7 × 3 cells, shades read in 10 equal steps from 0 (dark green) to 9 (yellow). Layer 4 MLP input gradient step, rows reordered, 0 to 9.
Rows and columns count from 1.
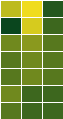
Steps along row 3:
up down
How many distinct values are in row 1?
3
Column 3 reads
1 2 3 3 3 2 2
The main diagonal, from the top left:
7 8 3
